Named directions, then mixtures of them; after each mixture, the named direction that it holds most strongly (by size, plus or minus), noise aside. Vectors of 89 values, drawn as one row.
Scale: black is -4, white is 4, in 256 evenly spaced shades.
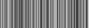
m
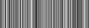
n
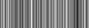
m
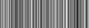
m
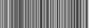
m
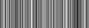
n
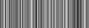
n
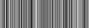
n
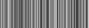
m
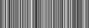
n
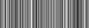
n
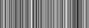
n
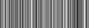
n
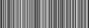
m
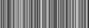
m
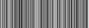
m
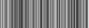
m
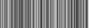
m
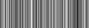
n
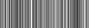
n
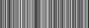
n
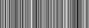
n
